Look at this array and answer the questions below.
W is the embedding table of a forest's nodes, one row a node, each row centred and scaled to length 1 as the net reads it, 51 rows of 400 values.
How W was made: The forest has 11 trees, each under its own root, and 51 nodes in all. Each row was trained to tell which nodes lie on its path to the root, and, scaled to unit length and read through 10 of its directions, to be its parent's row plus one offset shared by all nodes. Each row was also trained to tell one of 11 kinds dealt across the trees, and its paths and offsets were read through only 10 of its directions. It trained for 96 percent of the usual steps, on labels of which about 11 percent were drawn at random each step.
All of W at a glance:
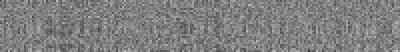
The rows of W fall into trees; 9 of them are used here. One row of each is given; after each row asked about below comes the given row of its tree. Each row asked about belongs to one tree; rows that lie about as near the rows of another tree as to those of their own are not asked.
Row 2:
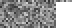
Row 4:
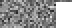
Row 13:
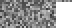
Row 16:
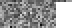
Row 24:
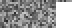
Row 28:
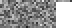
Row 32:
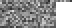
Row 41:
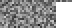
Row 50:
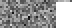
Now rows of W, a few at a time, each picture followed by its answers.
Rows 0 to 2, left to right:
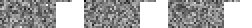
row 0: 28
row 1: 28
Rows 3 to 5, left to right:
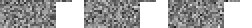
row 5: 28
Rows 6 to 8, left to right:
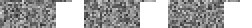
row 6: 16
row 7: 50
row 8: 24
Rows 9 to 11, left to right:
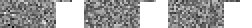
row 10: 24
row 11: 16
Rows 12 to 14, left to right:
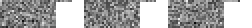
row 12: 32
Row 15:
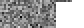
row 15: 16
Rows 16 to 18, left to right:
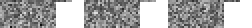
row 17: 13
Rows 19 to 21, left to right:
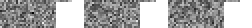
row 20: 2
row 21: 13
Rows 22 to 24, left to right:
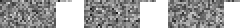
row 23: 32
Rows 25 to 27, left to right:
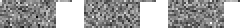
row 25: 32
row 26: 50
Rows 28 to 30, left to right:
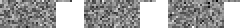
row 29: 32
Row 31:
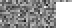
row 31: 32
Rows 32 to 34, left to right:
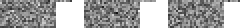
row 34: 13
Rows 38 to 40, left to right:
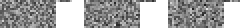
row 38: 24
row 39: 41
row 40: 4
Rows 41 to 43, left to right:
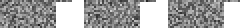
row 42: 16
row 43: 13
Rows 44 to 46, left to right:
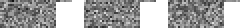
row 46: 13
